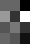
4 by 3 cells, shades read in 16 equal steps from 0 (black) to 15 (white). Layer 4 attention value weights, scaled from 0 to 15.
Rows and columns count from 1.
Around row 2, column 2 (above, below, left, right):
6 7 9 15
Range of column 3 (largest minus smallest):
15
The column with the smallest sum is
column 3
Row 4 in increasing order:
1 5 6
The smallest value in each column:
5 3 0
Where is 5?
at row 3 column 1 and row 4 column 2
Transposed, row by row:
6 9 5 6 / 6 3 7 5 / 0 15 3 1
